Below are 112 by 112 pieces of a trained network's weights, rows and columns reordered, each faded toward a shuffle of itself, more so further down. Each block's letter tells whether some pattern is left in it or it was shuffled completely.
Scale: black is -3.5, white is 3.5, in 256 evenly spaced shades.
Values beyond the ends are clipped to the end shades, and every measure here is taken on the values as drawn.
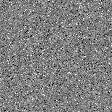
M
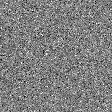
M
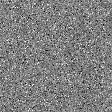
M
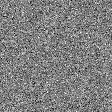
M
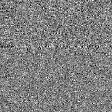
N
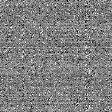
N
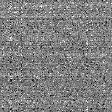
N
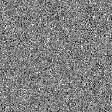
N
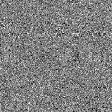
N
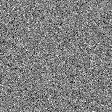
M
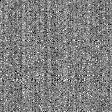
N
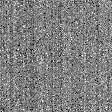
N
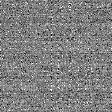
N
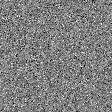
M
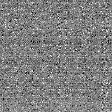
N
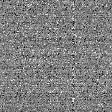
N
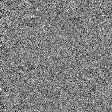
N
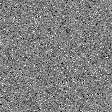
M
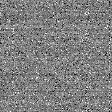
N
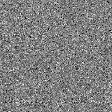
N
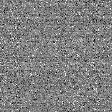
N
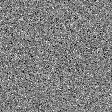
M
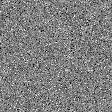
M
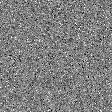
M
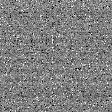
N
